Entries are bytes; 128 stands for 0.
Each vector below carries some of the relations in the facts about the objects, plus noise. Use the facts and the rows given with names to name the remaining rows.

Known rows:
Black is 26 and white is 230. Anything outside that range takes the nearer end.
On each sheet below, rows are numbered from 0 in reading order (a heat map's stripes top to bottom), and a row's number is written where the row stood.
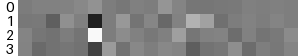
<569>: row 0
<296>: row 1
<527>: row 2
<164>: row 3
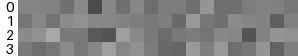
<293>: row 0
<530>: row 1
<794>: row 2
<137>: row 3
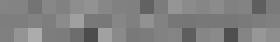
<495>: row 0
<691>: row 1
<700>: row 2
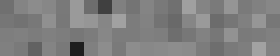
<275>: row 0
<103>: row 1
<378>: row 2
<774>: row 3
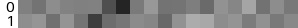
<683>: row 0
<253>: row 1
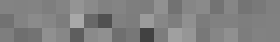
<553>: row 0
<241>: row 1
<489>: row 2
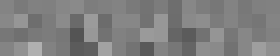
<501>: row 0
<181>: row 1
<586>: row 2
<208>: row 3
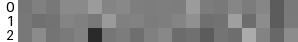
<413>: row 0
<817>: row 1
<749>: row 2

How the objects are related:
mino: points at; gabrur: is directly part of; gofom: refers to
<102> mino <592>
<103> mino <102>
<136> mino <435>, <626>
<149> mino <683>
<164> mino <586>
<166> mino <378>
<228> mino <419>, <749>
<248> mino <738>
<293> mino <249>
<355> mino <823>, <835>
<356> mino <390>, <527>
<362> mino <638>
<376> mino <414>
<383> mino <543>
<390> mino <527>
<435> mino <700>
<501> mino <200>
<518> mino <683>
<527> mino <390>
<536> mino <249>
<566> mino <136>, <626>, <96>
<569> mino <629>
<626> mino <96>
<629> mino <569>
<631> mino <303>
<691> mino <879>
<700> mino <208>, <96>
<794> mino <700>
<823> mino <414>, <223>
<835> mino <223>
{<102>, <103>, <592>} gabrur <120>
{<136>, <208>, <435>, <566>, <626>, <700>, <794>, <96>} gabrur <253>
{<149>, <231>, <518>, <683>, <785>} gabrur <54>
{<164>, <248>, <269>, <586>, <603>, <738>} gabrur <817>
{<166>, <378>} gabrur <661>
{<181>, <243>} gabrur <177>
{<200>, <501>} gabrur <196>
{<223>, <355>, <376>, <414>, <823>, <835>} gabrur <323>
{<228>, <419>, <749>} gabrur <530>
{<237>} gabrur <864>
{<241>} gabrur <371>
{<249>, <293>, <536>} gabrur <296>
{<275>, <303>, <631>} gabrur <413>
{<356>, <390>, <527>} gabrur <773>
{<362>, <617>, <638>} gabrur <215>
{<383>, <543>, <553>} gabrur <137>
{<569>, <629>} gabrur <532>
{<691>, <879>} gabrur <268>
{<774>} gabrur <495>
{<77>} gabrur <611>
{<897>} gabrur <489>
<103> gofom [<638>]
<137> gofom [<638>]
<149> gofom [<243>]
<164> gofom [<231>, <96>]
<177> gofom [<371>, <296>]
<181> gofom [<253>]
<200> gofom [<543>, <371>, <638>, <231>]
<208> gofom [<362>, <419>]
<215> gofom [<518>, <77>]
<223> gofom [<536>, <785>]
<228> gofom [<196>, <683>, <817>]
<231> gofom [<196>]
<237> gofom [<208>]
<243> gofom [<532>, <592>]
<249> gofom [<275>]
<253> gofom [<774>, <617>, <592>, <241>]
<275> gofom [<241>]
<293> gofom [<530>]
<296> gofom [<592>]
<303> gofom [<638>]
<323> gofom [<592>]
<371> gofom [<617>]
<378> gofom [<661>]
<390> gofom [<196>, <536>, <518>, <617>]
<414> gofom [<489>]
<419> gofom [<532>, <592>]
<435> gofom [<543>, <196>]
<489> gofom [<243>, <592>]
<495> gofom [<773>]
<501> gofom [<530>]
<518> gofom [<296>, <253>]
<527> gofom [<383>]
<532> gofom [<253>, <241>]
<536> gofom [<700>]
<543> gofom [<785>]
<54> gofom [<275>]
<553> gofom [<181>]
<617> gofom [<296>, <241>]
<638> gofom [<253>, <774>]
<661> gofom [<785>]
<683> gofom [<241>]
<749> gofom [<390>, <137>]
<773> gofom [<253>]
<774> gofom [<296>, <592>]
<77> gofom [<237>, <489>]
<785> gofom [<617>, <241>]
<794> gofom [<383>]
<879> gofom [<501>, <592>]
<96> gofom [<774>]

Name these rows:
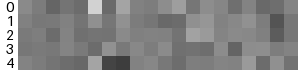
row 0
<390>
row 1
<661>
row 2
<371>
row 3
<303>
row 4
<785>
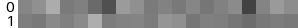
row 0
<566>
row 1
<383>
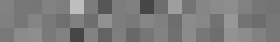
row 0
<54>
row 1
<543>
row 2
<249>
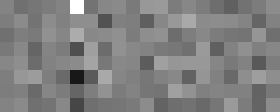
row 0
<356>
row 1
<532>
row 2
<102>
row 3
<638>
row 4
<773>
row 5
<96>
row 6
<177>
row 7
<228>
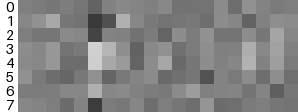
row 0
<200>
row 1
<435>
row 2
<243>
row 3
<414>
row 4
<223>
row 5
<231>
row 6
<120>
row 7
<536>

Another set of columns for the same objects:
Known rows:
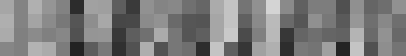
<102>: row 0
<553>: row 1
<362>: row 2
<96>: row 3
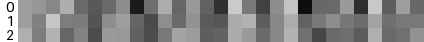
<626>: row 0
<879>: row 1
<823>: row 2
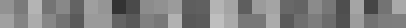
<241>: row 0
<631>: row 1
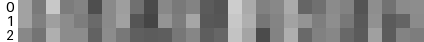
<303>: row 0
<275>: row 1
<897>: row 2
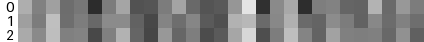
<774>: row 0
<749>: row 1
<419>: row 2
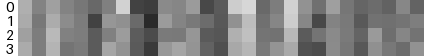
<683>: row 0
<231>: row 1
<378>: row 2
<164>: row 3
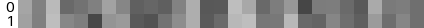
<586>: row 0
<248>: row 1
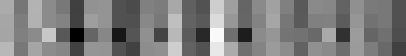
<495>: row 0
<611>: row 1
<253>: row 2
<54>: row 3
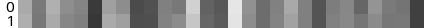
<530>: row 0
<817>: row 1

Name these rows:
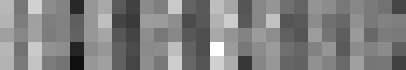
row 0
<323>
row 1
<149>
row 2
<249>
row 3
<137>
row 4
<296>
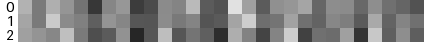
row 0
<532>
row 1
<527>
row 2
<208>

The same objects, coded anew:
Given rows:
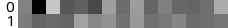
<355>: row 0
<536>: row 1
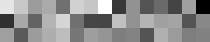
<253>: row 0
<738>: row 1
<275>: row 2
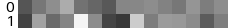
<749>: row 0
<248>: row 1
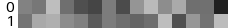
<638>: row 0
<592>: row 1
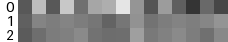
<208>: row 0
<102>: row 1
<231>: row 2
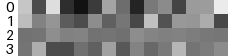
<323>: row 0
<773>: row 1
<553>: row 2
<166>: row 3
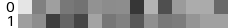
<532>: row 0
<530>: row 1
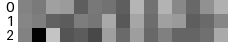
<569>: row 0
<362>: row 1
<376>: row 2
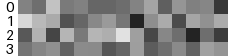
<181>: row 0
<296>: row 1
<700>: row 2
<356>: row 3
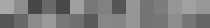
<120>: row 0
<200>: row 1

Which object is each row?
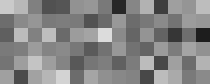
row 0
<489>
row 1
<527>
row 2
<96>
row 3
<390>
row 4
<419>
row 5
<785>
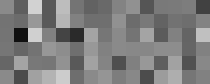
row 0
<518>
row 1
<149>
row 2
<414>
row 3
<249>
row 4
<879>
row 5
<683>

